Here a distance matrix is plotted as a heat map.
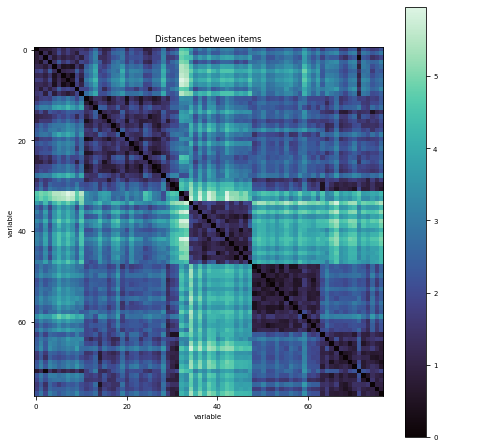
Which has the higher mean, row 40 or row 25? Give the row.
40
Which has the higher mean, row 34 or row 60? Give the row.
34
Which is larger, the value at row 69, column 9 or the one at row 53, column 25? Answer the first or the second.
the first
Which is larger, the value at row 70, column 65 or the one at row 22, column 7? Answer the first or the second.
the second
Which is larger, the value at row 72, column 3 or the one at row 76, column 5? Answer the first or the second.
the first
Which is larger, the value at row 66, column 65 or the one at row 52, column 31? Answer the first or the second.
the second
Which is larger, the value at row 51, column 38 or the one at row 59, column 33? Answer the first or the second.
the first
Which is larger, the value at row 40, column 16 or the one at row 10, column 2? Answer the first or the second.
the first
